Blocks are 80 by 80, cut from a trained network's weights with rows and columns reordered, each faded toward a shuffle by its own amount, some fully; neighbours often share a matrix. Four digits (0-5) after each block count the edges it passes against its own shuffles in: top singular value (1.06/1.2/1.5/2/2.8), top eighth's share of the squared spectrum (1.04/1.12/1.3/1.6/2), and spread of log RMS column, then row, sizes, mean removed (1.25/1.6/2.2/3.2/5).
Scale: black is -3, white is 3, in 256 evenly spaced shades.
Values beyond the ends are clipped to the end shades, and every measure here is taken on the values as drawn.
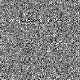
3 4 2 2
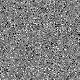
2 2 0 1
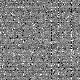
3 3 2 0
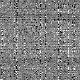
3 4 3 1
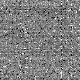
3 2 2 0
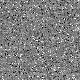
1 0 1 0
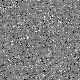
0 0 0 0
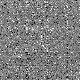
2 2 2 0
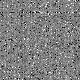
2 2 0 1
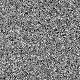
0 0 0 0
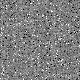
0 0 0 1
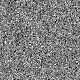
1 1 0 0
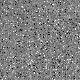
1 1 0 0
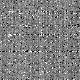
3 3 0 3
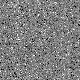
0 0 0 0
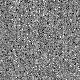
1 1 0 0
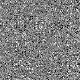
2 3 2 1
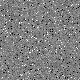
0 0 0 0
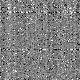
3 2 0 2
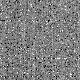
2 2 0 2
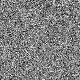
0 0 0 0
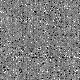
2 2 0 1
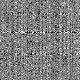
3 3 0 3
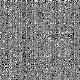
3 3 0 2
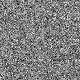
2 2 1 1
